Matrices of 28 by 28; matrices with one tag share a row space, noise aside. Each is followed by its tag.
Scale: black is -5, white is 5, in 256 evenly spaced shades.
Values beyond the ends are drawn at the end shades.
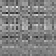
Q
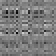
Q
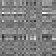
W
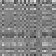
W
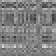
W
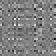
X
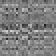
Q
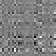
X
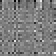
X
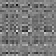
Q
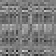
Q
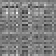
Q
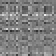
Q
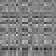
Q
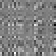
X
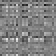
Q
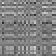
W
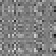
X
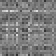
Q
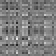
Q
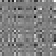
X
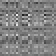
Q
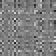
X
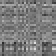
W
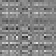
Q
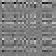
W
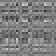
Q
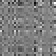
X
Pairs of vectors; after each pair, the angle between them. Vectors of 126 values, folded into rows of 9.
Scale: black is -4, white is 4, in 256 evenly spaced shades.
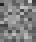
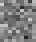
nearly opposite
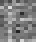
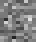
orthogonal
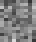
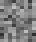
partly aligned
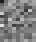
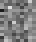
orthogonal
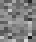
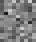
orthogonal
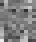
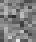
partly opposed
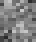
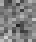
nearly opposite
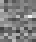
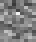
orthogonal
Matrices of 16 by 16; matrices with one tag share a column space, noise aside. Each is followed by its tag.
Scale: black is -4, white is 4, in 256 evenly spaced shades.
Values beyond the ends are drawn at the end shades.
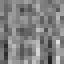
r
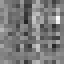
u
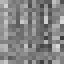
u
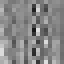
r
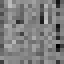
u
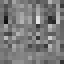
u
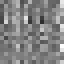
u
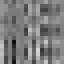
r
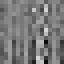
r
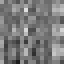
r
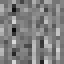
r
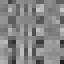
r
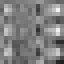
r
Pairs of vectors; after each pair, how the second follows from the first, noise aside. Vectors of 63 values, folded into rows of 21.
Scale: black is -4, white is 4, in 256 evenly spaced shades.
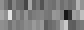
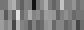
shuffled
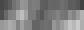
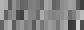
sign-scrambled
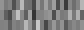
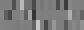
partly zeroed
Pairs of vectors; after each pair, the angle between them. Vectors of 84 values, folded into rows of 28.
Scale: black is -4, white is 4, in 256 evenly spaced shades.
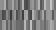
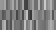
nearly parallel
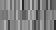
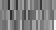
partly opposed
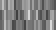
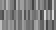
orthogonal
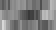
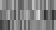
partly opposed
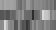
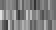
partly opposed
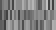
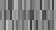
partly aligned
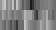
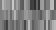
partly aligned
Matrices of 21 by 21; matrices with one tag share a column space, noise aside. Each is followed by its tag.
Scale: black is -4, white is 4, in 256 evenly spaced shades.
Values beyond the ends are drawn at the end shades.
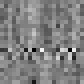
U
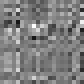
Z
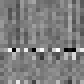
U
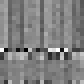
U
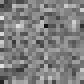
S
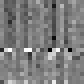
U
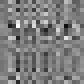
Z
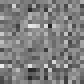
S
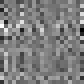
Z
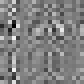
Z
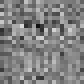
Z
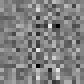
S
